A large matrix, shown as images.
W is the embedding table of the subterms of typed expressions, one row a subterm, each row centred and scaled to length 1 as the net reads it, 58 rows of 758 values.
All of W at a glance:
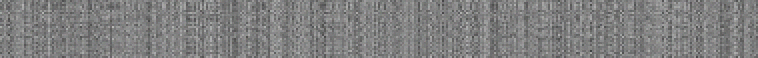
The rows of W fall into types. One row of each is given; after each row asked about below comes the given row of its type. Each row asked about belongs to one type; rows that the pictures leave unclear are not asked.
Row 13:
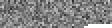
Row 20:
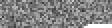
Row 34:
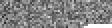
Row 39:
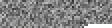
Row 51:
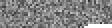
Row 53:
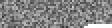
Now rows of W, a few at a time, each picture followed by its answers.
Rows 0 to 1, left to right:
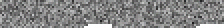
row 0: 39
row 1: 13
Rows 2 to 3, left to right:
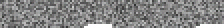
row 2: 53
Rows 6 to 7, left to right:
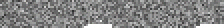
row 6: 20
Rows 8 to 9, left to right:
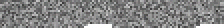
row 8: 13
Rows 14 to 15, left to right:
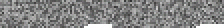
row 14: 53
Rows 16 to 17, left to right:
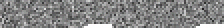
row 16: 34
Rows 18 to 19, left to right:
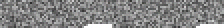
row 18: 20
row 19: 53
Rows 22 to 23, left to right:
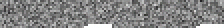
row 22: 34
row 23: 51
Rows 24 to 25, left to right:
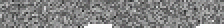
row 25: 20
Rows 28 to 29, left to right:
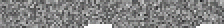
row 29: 51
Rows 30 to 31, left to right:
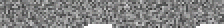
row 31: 53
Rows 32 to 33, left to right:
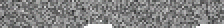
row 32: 20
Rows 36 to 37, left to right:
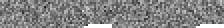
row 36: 34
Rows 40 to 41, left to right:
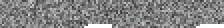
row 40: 39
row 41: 13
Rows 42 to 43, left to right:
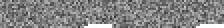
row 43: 53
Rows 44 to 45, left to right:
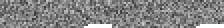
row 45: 13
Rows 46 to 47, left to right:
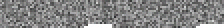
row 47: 53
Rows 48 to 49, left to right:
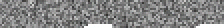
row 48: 39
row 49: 20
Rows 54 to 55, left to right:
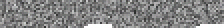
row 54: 51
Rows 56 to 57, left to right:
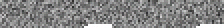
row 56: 39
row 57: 39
